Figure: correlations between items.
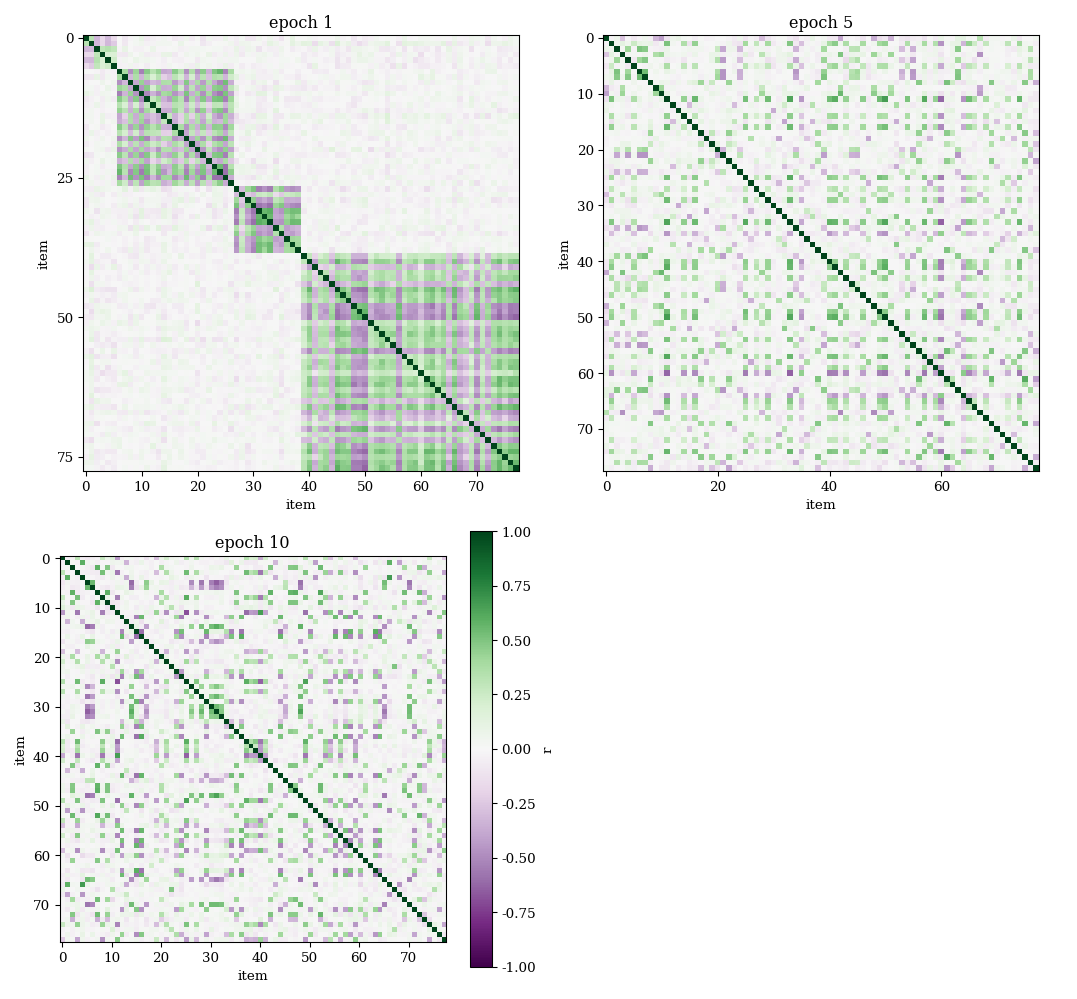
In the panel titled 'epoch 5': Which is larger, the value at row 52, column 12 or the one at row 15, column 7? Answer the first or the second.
the first
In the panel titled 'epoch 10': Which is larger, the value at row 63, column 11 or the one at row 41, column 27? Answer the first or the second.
the second
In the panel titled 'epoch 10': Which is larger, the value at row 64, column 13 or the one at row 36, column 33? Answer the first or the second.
the first
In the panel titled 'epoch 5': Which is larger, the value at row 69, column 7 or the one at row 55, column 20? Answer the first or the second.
the first
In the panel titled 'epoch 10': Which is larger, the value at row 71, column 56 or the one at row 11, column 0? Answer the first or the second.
the first
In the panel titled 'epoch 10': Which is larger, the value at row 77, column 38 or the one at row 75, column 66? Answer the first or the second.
the second
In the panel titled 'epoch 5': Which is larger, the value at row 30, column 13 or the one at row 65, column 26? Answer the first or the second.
the second
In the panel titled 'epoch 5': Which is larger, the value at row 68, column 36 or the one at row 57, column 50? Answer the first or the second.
the second
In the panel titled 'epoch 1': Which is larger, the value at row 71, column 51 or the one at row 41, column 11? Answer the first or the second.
the first
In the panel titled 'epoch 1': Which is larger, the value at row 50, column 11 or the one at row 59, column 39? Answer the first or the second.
the second
